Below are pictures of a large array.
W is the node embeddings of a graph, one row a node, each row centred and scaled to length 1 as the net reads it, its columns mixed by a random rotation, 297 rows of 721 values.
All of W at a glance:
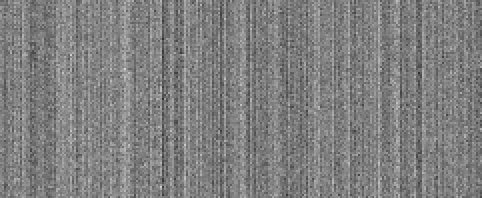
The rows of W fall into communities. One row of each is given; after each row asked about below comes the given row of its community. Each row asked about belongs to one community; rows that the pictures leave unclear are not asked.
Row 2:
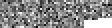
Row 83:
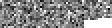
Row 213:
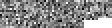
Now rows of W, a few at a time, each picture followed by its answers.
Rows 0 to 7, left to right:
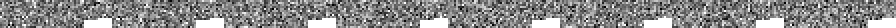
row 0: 83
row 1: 2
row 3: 2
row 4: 83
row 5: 213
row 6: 2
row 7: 83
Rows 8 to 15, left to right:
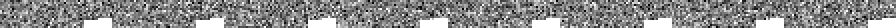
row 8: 2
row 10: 83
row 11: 213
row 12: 2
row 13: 213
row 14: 213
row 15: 83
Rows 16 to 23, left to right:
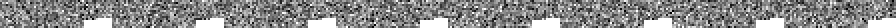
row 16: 83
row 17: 2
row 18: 2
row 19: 213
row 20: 213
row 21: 2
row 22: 213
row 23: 2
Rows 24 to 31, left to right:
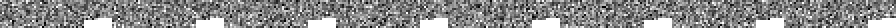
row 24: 83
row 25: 213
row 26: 213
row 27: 83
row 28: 2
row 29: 213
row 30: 213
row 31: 83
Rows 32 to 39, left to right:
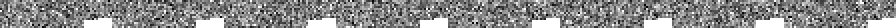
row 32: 2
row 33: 213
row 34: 83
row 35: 213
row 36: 2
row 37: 83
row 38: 2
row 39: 213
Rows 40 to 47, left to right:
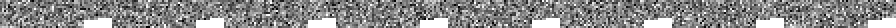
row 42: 2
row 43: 2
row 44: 83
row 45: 83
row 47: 213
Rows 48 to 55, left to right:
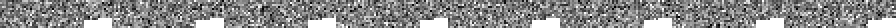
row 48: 2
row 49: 213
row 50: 83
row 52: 83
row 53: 2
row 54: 213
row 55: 83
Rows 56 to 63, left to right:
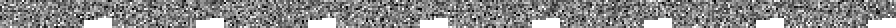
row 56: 213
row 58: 83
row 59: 213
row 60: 213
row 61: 2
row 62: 2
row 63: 83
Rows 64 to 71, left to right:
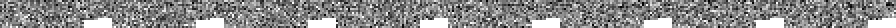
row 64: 213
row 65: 213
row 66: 213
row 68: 213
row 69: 2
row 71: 2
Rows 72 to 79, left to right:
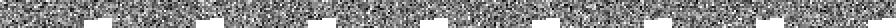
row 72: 83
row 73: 2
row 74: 2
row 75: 83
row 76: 2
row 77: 83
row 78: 83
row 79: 83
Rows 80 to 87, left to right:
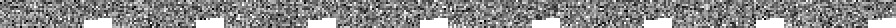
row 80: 83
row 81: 213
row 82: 213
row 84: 213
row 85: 83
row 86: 83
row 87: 213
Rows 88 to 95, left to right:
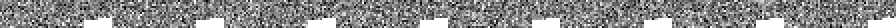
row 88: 213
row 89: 83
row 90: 213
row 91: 83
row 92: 83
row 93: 83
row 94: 2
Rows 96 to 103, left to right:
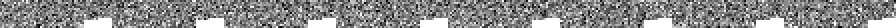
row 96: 213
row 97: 83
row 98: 213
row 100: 83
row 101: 2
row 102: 213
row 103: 213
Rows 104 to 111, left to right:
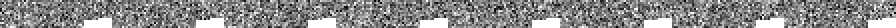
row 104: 213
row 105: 2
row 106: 213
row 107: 213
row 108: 2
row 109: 2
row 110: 2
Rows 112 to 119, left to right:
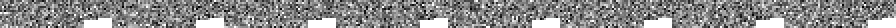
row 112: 213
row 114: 213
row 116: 83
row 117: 213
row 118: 2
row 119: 213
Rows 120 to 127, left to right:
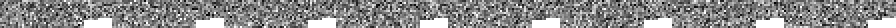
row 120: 2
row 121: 213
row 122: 213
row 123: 2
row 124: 213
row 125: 2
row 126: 2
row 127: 213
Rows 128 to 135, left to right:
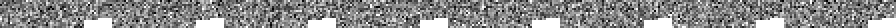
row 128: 2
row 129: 2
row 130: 2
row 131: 83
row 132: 83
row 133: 2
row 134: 213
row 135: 83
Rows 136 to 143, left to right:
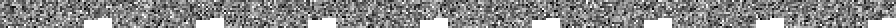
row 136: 83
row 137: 2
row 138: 213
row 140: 2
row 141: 83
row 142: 213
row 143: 213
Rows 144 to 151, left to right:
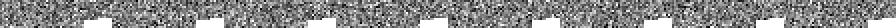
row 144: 213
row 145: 83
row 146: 2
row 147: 83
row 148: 83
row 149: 2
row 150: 83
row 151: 83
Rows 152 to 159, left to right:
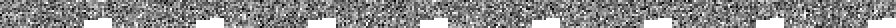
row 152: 2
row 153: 213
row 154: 213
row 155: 2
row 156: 213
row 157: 213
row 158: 2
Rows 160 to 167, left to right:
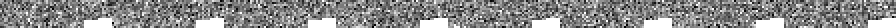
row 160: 2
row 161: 2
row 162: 83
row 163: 2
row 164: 213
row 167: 2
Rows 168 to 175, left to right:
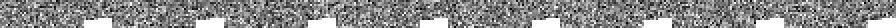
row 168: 83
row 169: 213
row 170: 2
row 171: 213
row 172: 83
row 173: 213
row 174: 83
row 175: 213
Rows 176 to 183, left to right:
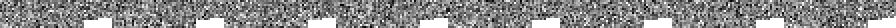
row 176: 213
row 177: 83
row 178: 213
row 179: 83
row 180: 213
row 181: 83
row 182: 2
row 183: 213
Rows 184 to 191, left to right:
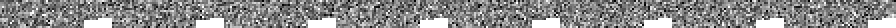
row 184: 2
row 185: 2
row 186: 213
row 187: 83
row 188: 2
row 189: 213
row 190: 83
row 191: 83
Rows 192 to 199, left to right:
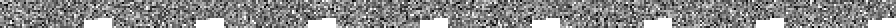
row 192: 83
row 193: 83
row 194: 2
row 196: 83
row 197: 213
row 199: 83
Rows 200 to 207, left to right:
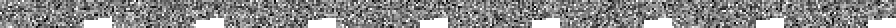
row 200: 213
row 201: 213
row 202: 83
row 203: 213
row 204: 83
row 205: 2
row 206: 2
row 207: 83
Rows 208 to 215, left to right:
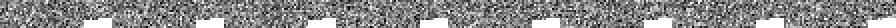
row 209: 83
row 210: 2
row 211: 83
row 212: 2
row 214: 83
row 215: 213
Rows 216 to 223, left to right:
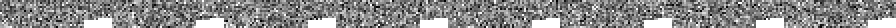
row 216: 213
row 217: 2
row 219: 83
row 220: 2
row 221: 2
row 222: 2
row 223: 213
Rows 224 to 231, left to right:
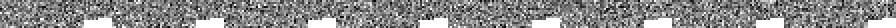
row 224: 213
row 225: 213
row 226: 83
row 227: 213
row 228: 213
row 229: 2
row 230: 2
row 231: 2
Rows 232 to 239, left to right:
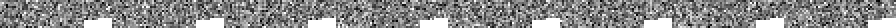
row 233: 83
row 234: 83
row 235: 213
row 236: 83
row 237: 2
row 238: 213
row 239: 83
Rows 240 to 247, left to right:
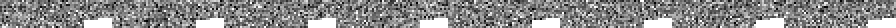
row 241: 2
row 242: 83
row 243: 2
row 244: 83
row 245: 83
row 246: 2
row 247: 83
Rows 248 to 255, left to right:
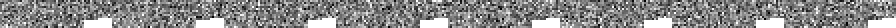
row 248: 213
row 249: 2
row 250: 213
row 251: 2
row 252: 2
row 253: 213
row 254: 83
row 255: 2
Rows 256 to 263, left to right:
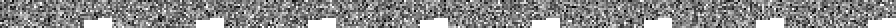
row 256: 83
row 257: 213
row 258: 83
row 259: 2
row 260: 213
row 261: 83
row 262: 2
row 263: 83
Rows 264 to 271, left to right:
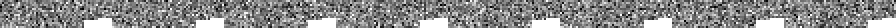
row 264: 213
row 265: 213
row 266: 2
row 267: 213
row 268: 213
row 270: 83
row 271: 213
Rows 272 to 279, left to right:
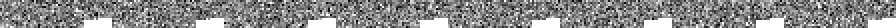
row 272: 213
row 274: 2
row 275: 213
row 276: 213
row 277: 2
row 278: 2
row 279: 83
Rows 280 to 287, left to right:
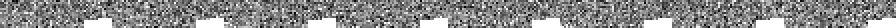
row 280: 2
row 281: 83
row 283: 213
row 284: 83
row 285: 213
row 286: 2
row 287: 213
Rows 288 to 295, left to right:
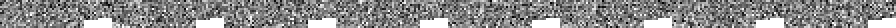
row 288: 2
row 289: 213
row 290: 83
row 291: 2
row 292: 2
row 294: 213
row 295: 2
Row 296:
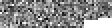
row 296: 213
